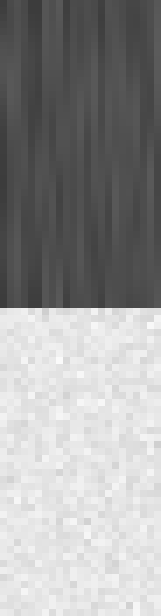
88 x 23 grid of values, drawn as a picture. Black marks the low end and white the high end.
The table splits into 2 rows of 1 panel. Panel 1,1: low, streaked downward, faint in contrast. Panel 2,1: very high, fine-grained, faint in contrast.
